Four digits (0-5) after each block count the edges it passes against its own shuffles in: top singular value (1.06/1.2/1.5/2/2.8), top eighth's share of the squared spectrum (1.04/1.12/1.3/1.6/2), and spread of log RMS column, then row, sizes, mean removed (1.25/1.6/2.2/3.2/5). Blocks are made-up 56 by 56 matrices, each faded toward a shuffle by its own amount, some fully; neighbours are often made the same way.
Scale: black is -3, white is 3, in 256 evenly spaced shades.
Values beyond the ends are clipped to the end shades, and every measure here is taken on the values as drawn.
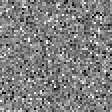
0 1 0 0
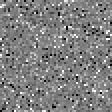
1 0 0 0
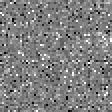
3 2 0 0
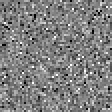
0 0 0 0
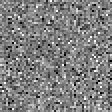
1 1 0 0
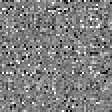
3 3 1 2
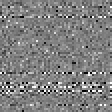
4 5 1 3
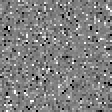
1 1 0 0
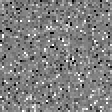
1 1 0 0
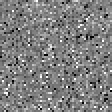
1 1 0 0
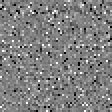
2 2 0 1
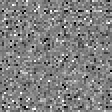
3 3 1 1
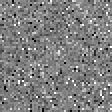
1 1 0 0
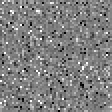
2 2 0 0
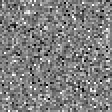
0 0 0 0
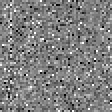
2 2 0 0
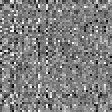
4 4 3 2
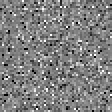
2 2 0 0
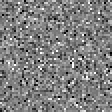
0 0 0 0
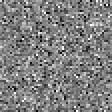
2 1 0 0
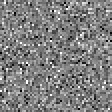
3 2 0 0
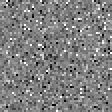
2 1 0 0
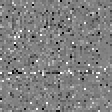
3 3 1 1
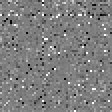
3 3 1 1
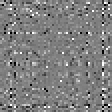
4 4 3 2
